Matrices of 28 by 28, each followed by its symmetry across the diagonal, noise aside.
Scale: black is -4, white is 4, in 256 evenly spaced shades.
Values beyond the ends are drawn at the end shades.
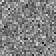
symmetric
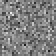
neither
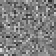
antisymmetric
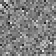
symmetric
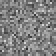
symmetric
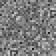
symmetric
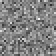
neither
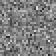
antisymmetric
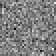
neither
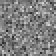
antisymmetric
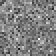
symmetric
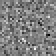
antisymmetric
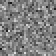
neither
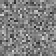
antisymmetric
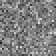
neither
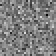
neither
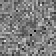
symmetric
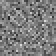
symmetric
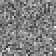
neither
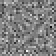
antisymmetric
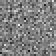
antisymmetric
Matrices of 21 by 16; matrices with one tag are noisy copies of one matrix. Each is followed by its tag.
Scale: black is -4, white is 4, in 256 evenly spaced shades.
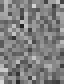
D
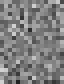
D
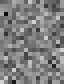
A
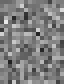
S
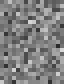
A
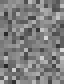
A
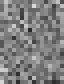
D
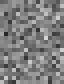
A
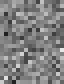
A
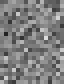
A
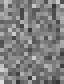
D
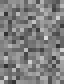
A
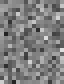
A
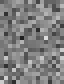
A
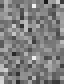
D
